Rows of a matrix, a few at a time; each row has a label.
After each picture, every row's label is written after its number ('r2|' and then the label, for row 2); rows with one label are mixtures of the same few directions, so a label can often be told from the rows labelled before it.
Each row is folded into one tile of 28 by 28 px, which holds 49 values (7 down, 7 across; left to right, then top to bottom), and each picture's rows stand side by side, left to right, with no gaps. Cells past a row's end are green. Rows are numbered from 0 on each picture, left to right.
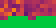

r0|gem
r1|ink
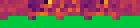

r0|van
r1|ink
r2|gem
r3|ink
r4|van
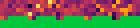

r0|gem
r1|van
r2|van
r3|gem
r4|van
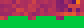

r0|gem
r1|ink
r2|ink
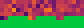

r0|gem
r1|gem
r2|ink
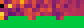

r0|van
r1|gem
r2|van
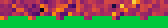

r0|gem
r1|gem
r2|ink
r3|van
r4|van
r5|ink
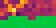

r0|van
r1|gem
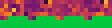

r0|gem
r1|ink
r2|gem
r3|ink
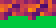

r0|ink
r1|ink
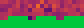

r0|ink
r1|gem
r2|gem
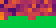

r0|van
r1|gem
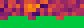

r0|gem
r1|ink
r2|van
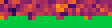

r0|van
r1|van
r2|ink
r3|gem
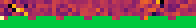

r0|gem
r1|gem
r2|gem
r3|gem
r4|van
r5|ink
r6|ink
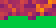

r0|van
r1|van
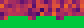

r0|van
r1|gem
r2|gem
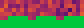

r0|gem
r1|ink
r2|gem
